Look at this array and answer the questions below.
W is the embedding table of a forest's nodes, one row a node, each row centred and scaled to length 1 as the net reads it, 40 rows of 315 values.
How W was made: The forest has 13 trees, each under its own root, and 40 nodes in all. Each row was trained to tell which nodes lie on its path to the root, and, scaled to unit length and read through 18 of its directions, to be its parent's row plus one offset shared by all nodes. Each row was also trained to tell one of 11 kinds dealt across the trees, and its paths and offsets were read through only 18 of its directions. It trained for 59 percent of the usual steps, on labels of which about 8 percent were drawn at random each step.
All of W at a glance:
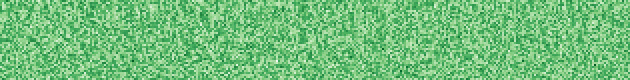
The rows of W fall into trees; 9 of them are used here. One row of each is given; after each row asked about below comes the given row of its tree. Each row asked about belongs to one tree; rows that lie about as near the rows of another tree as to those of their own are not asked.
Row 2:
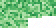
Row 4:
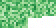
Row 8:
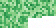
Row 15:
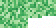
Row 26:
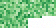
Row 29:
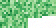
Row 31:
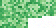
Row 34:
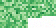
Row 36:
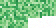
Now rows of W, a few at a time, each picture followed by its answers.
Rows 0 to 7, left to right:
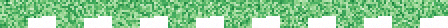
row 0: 4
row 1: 34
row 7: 29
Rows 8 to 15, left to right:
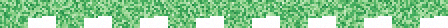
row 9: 8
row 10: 15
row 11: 34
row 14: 2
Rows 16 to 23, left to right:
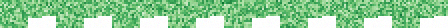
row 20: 2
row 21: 31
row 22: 36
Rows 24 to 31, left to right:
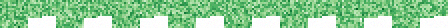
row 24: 36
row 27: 29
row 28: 29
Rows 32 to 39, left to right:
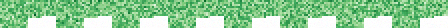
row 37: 34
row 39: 36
